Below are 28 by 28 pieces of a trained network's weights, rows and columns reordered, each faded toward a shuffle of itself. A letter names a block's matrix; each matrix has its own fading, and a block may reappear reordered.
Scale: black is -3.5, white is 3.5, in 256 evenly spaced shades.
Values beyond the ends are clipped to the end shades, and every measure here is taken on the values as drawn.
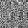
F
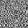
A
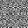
A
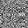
A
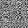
F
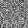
F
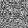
F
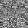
A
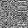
A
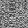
F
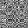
A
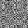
F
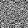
A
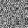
F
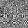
A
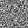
A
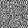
A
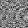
A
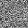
F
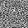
F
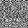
A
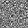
F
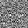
F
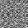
F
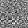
A
